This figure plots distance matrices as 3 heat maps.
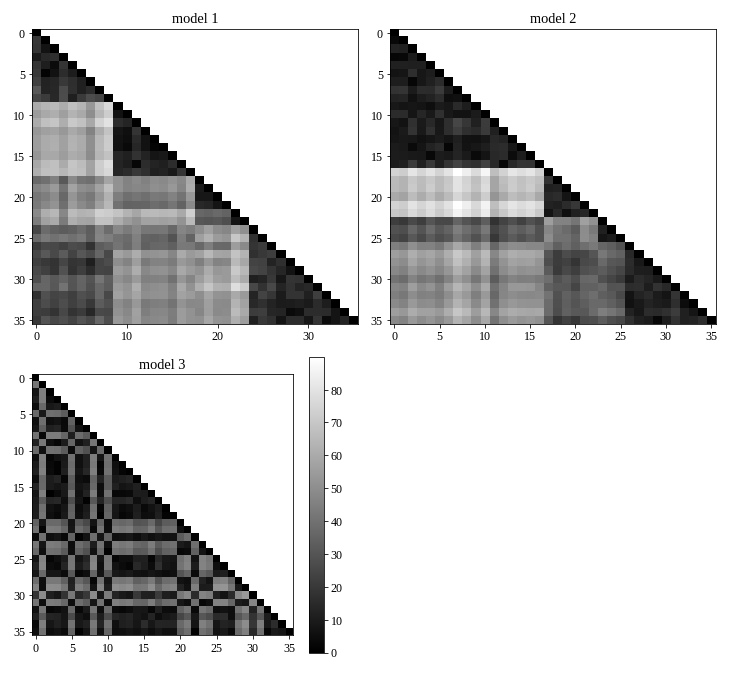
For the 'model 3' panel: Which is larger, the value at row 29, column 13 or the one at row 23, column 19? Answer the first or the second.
the first
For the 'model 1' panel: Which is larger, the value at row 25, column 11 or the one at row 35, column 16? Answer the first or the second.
the second
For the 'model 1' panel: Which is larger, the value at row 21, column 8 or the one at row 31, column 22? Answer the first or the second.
the second
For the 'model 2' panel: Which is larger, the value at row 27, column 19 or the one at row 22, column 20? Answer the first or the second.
the first
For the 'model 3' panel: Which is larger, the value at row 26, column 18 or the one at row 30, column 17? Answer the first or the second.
the second
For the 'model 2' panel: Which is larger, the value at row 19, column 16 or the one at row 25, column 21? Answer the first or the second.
the first
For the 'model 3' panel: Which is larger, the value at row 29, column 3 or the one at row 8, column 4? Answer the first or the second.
the first
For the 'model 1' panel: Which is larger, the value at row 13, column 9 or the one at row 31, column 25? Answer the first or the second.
the second
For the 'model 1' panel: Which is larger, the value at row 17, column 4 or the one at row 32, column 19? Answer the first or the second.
the first
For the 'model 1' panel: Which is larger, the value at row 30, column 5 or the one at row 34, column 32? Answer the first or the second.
the first
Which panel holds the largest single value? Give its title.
model 2
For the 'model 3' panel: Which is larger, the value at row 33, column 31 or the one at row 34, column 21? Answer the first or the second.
the second
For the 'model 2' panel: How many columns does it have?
36
